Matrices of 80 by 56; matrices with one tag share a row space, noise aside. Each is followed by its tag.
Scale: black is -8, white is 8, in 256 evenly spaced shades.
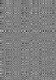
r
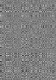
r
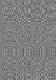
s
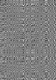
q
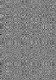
r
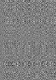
s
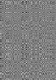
r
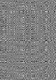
q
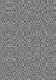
s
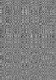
r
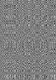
s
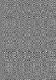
s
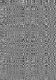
q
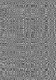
q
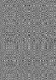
s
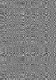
q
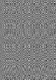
s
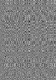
s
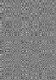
r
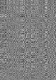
q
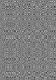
s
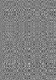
s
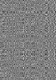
q
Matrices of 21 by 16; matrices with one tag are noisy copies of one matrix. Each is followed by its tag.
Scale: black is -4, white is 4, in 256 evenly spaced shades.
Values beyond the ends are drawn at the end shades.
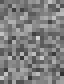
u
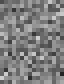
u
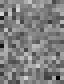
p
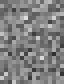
u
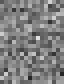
u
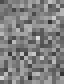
u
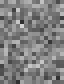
p
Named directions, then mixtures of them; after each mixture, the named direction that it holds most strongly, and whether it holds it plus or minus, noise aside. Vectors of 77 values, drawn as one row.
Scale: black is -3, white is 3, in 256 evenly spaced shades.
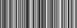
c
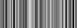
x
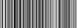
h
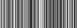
x, minus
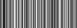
h, minus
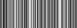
h, minus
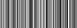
c, minus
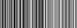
h, plus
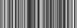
x, minus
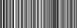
h, minus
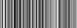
h, plus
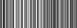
h, minus
